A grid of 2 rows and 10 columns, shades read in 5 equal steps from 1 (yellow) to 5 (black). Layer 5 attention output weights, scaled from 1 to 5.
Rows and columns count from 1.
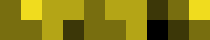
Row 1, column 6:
2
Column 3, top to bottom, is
2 2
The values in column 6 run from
2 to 3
